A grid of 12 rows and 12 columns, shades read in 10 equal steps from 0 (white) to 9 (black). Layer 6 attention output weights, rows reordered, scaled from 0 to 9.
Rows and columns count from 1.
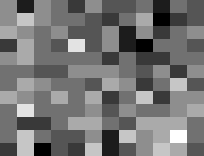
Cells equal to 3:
17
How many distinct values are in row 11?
7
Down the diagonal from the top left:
4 2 5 6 5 4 3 5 5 3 0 6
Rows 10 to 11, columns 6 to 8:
3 5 6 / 4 8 2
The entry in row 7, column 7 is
3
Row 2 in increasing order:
2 3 4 4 5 5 5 6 6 7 7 9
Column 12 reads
6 6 4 6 5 4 6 4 3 5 5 6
